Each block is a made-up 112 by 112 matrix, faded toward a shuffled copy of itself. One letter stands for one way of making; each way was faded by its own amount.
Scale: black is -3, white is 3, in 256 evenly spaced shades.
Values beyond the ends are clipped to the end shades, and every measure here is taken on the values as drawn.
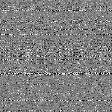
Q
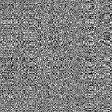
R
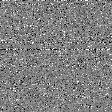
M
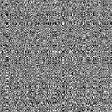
R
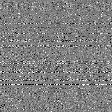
Q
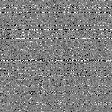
Q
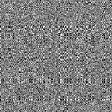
R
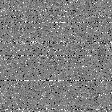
M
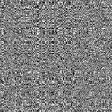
R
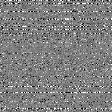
Q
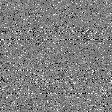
M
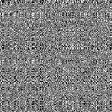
R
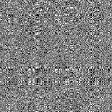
R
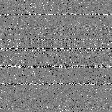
Q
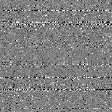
Q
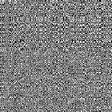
R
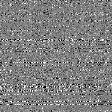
Q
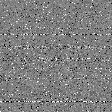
M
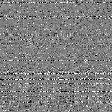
Q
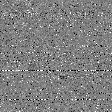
M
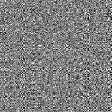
R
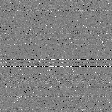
Q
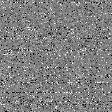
M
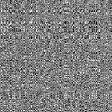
R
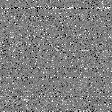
M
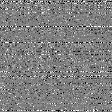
Q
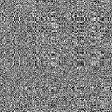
R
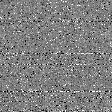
M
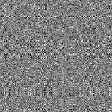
R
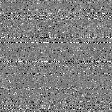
Q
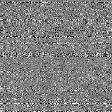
Q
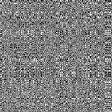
R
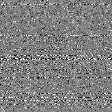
Q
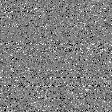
M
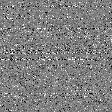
M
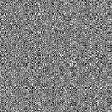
R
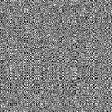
R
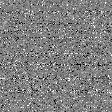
M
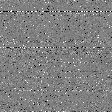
M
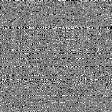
Q
